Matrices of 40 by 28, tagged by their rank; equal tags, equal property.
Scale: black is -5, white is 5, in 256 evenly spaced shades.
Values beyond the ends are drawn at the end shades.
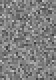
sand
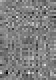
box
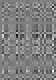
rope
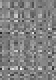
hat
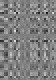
rope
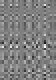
rope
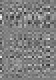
hat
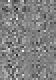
box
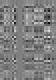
rope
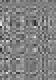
hat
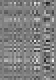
rope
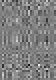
hat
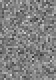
sand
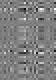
rope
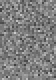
sand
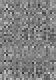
box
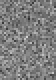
sand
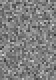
sand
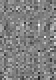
box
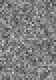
sand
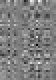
hat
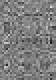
box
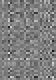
hat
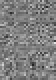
box
